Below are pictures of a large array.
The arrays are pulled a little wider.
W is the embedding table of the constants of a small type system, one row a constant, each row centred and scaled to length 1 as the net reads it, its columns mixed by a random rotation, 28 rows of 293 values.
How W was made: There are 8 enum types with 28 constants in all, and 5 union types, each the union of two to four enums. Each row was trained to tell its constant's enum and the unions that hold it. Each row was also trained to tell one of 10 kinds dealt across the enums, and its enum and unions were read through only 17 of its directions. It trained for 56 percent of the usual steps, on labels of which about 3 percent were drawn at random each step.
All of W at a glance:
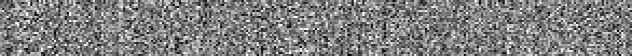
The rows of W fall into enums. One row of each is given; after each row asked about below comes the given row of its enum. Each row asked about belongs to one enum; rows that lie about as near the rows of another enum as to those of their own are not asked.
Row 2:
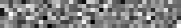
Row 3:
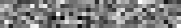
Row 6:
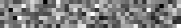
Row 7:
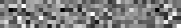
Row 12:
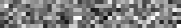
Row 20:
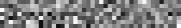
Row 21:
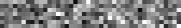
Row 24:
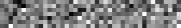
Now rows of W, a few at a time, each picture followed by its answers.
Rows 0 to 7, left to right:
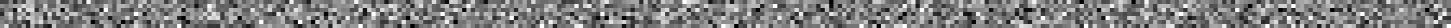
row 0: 7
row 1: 21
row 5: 2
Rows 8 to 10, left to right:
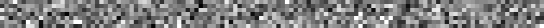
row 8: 20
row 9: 24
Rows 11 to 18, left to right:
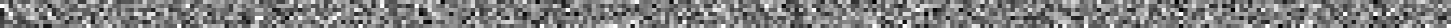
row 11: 2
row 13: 2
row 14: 6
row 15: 24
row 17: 12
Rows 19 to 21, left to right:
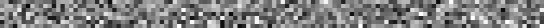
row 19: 3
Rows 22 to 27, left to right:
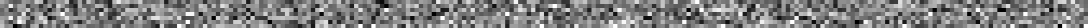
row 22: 7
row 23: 3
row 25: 6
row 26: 3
